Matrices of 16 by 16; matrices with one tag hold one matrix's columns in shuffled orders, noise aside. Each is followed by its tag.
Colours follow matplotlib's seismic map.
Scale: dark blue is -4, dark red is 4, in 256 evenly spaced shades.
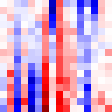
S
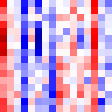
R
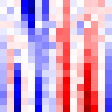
S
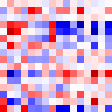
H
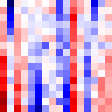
S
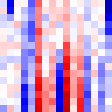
S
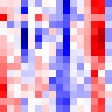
R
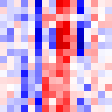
R
